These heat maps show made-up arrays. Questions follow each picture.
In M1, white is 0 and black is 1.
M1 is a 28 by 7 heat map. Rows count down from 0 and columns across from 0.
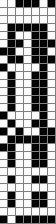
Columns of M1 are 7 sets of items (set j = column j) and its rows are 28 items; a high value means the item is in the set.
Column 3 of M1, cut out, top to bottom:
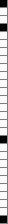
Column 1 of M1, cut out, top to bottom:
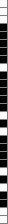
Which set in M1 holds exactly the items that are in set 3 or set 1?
4
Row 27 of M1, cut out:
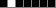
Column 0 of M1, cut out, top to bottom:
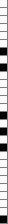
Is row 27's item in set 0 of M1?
yes
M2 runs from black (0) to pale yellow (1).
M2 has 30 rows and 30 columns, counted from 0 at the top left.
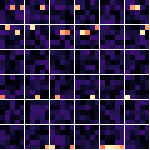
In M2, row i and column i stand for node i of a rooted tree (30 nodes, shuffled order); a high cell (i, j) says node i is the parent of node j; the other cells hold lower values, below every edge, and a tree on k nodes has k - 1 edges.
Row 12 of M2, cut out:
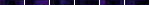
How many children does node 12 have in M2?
0
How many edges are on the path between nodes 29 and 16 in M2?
3
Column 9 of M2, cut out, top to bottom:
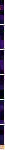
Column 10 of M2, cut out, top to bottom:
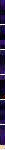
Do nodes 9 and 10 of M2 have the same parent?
yes
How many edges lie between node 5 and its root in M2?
0
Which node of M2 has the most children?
29
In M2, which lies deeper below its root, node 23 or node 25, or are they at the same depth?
the same depth
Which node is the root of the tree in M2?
5
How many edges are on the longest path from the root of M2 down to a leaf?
2
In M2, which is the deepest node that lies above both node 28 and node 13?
6
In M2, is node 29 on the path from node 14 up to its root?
yes
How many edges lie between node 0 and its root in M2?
2
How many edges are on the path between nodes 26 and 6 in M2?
3
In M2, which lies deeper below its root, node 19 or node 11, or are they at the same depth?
node 11
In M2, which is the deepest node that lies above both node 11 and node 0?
19
